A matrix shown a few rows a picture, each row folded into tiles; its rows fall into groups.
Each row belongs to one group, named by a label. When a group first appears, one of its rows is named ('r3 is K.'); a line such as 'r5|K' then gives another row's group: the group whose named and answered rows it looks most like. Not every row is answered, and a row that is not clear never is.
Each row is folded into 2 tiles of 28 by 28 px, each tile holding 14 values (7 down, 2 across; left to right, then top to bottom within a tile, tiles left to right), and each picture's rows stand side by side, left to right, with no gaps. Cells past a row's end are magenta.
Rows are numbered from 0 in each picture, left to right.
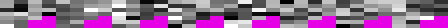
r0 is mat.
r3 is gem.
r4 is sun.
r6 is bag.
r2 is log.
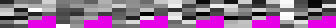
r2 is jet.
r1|sun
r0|bag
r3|log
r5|log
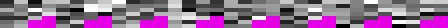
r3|mat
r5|jet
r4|jet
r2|log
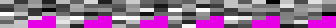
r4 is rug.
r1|rug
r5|jet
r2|rug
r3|gem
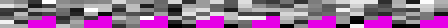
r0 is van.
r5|gem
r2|rug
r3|jet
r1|sun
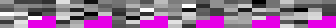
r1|log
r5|mat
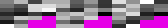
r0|sun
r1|mat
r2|gem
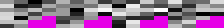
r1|sun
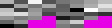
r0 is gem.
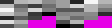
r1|jet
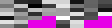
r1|log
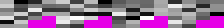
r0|log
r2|bag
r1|rug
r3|van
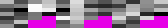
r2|gem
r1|rug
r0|sun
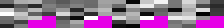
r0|gem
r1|bag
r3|rug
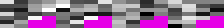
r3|rug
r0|sun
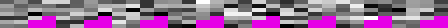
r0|bag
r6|rug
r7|rug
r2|van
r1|gem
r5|bag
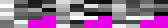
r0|log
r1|mat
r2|mat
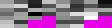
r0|van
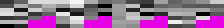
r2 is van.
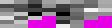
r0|log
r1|sun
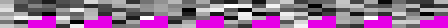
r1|gem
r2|jet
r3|sun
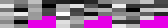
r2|mat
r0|mat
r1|van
